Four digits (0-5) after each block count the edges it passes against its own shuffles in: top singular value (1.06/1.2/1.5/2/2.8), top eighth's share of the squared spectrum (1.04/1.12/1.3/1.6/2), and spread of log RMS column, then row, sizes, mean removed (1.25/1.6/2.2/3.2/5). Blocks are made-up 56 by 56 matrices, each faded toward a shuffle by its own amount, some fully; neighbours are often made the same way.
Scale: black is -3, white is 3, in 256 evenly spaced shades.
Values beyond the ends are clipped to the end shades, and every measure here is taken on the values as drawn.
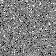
0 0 0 0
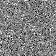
0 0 1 0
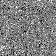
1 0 0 0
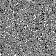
0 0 0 0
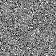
0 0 1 0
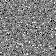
0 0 0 0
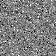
0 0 0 0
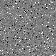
0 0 0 0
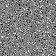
0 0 0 0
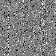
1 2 2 0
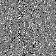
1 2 2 0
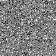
1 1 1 0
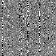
2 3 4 0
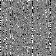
2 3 3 0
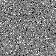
0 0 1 0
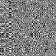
4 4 2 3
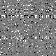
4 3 1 2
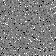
2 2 0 1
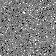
1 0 0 0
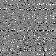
4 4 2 2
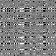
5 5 2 3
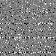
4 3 1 2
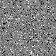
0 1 1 0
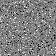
0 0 0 0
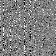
2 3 3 0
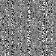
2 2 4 0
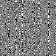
2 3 3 0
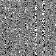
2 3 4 0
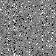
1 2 2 0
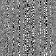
2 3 4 0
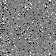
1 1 1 0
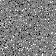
1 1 0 0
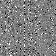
2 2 2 0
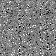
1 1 1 0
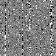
2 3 3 0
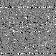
2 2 0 2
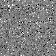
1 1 0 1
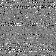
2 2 0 3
